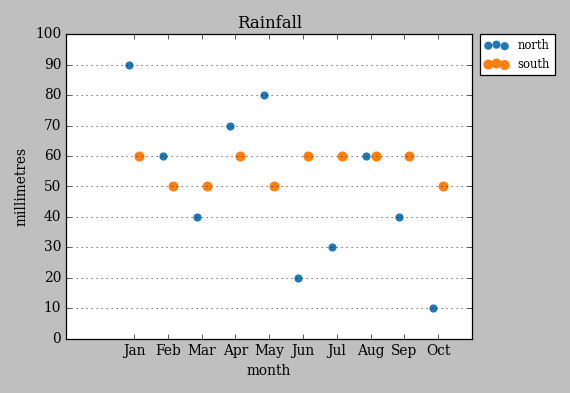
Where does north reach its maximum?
Jan
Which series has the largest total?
south
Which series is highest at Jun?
south
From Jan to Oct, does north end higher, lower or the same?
lower
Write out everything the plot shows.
Title: Rainfall
x-axis: month, ticks Jan Feb Mar Apr May Jun Jul Aug Sep Oct
y-axis: millimetres, ticks 0 10 20 30 40 50 60 70 80 90 100
Legend: north, south
Values:
north: 90 60 40 70 80 20 30 60 40 10
south: 60 50 50 60 50 60 60 60 60 50
